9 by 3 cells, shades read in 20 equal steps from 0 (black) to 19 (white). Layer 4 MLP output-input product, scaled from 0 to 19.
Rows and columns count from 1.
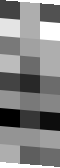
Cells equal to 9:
2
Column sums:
85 80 90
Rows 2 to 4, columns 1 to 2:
17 13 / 9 12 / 14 8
